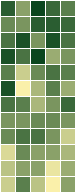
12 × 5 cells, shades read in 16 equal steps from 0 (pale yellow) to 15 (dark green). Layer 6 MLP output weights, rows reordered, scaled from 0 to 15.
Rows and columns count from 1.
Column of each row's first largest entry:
3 3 2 3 4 1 5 3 2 2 2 2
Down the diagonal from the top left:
13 8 8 6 10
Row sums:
57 55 58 54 43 35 46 42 42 30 25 24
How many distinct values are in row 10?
4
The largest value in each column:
14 14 15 14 12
